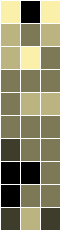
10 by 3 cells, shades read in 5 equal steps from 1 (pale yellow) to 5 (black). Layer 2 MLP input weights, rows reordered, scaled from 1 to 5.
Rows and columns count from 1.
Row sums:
7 7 6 9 7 9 10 13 11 10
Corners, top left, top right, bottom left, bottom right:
1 1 4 4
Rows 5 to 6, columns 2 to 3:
2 2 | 3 3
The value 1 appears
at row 1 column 1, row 1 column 3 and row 3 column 2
